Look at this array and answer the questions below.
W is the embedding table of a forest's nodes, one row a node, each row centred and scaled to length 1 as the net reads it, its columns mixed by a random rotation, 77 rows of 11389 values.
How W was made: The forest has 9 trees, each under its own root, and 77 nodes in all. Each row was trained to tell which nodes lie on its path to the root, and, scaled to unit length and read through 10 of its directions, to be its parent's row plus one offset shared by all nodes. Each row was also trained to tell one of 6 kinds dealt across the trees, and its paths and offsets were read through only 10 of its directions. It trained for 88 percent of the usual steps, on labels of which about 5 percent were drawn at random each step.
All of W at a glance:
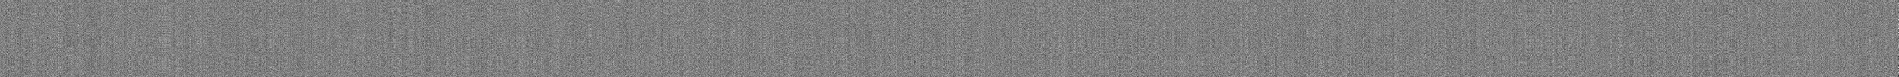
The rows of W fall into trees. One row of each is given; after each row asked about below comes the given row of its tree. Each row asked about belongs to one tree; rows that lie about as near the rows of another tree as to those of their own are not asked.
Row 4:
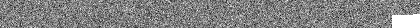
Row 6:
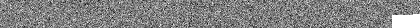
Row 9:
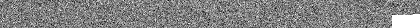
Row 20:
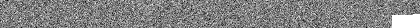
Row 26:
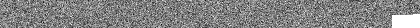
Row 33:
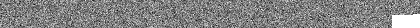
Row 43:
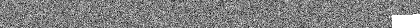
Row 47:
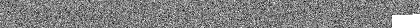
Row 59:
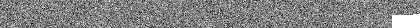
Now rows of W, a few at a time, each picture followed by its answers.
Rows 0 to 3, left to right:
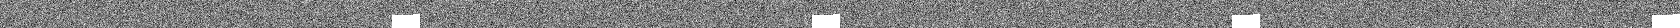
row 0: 6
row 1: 59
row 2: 43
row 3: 26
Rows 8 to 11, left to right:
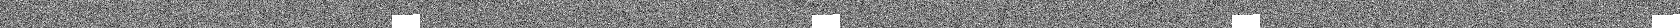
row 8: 20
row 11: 20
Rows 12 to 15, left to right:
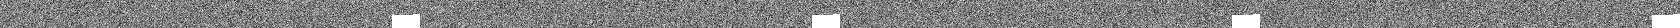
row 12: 6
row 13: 59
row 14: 9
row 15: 43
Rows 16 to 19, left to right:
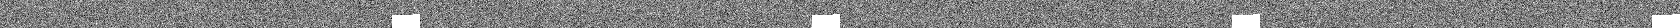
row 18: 6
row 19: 47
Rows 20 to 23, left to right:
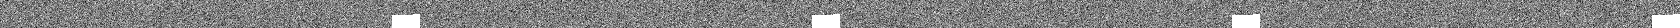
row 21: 26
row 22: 47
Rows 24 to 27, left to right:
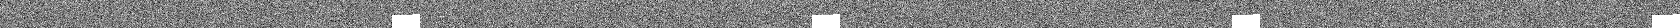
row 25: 6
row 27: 20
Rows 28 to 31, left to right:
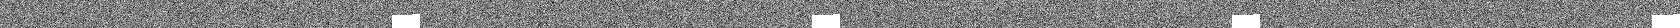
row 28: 43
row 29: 6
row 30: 20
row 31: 33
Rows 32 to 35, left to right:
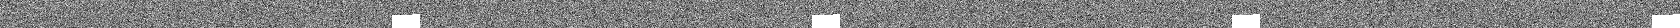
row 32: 47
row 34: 59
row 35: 6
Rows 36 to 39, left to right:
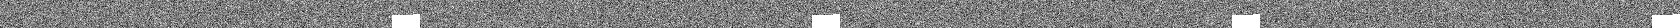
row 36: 43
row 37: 59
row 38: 59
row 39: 47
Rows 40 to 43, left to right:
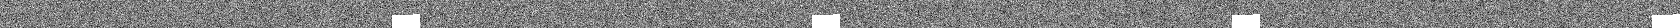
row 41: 47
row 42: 20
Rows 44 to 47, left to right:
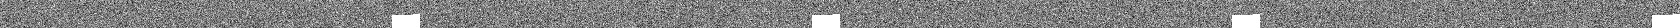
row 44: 6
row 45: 47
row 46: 47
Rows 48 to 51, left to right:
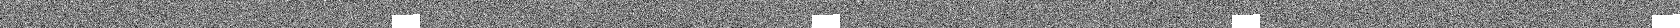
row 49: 59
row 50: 20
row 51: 47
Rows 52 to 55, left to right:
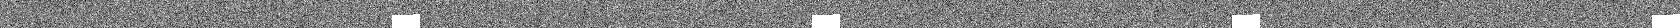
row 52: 43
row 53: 20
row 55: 26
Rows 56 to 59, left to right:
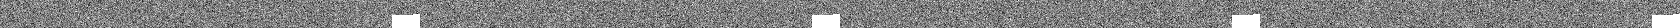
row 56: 59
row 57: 59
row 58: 20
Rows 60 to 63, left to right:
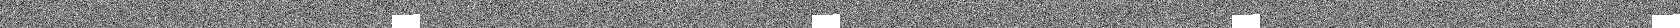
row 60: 9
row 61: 20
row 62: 9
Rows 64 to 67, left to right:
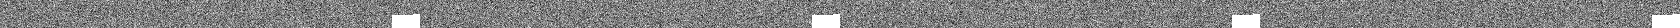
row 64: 20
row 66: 47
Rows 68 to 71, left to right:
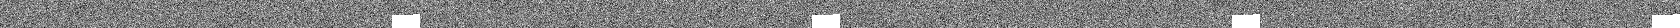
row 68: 59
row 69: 6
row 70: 9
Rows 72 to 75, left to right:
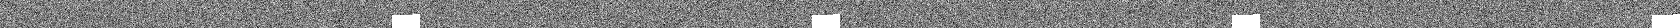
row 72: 47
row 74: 9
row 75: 33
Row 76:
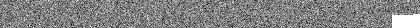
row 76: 59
